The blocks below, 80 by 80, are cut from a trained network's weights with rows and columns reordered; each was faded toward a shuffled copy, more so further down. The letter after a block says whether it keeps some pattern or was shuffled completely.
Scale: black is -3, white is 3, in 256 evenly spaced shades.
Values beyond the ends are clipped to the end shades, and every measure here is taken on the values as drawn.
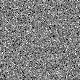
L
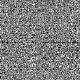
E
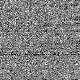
E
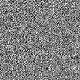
E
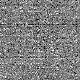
E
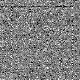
E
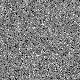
L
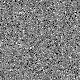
L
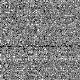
E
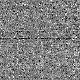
E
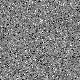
L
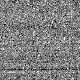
E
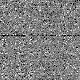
E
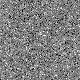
L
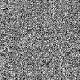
E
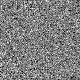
L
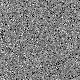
L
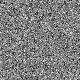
L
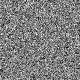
L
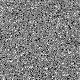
L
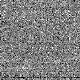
E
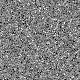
L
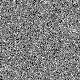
L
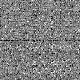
E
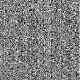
E
